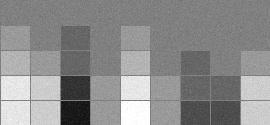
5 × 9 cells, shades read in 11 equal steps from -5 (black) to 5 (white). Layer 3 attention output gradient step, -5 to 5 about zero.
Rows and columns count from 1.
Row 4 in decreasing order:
4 4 3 3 1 1 -1 -1 -3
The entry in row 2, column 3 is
-1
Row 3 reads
2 1 -1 0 2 0 -1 0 1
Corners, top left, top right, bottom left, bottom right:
0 0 4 3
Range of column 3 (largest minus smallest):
4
